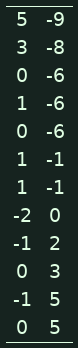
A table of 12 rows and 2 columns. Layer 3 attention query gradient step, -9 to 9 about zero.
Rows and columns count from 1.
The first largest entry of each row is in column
1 1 1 1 1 1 1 2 2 2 2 2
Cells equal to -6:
3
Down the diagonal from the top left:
5 -8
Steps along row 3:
down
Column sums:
7 -22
